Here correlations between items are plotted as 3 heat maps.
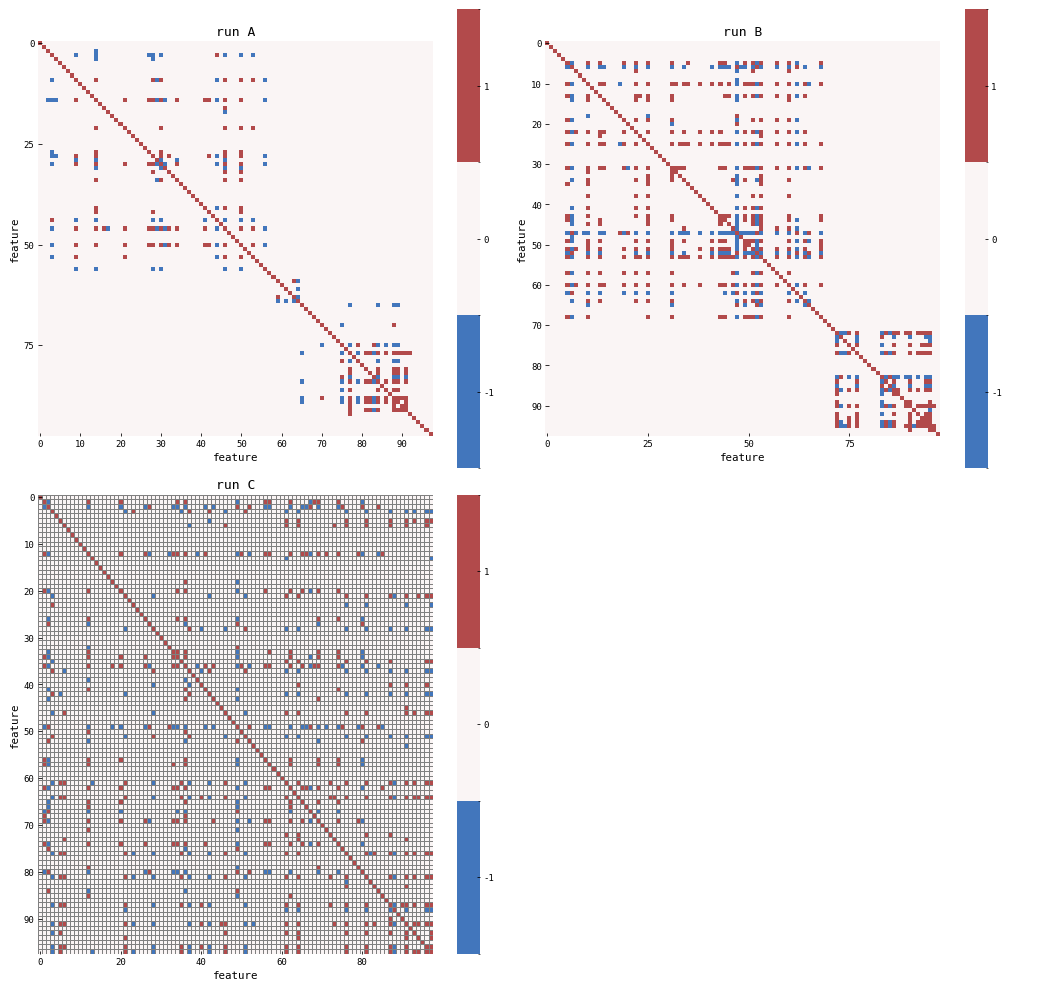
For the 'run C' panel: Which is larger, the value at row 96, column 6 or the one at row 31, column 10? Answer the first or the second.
the first
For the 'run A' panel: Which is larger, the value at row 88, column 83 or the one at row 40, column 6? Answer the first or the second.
the second
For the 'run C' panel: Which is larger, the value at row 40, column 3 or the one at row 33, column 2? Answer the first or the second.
the first
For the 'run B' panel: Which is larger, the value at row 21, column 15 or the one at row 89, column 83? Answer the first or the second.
the first
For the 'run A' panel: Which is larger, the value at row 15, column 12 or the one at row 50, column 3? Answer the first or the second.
the first
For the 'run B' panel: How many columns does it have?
98
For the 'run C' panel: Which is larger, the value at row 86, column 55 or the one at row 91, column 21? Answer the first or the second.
the second
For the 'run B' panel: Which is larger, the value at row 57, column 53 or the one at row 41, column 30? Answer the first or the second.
the first
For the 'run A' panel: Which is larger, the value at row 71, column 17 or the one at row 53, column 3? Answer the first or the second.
the first
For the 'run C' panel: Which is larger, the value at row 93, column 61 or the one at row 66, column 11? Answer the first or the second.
the first
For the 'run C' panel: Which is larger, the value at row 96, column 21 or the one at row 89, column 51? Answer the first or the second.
the first
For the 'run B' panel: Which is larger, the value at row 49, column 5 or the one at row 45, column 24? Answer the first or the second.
the first
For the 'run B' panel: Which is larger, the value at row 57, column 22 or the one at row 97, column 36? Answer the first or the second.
the first
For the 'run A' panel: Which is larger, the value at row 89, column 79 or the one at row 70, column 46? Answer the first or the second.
the second
